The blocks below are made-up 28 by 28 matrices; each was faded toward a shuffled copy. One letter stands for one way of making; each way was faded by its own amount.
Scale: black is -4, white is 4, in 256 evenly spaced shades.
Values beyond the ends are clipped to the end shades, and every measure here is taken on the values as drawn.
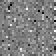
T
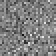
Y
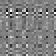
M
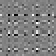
M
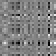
M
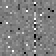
T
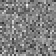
Y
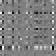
M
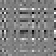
M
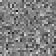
Y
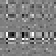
M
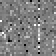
T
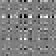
M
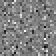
T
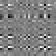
M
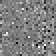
T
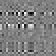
M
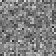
Y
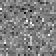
T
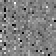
T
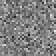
Y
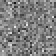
Y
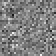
Y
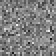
Y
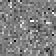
T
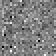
T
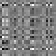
M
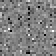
T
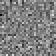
Y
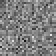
Y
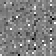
T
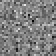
Y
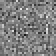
Y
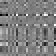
M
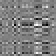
M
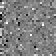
T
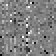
T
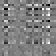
M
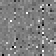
T
